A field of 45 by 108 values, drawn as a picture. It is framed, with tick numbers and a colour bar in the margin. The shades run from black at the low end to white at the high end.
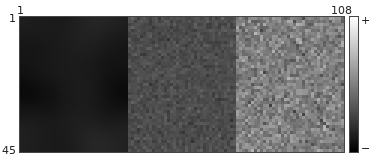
The table splits into one row of 3 panels. Panel 1,1: very low, smooth, faint in contrast. Panel 1,2: low, fine-grained, faint in contrast. Panel 1,3: middling, fine-grained.
